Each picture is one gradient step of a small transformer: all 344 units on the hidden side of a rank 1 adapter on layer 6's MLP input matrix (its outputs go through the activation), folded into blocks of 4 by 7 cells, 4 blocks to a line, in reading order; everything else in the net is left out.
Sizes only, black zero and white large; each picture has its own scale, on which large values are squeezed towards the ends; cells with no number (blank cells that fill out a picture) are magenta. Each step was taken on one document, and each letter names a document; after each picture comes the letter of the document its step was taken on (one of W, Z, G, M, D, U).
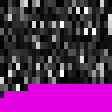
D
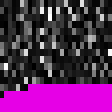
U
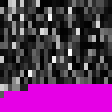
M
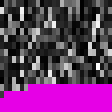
M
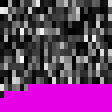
M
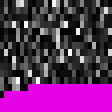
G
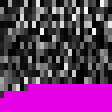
D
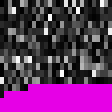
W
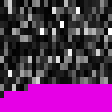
D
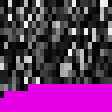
D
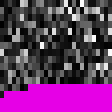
U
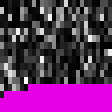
U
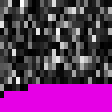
G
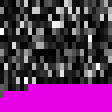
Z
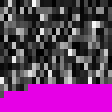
M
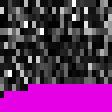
D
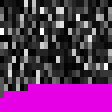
Z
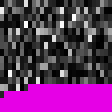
D
